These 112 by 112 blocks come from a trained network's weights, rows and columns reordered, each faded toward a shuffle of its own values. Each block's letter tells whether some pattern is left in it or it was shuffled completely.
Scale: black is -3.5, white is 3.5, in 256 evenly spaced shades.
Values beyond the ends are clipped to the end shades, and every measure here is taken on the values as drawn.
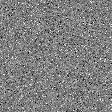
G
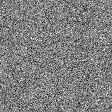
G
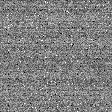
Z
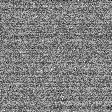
Z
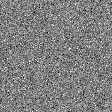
G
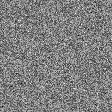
G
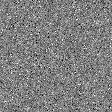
G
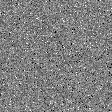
G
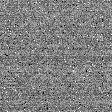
Z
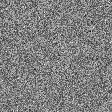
G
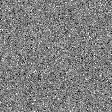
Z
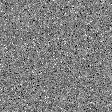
G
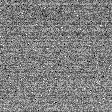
Z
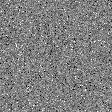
G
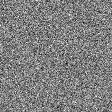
G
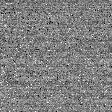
Z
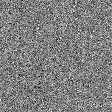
Z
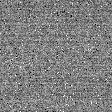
Z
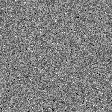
G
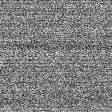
Z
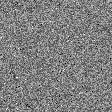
G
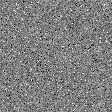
G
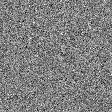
Z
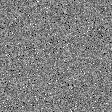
G
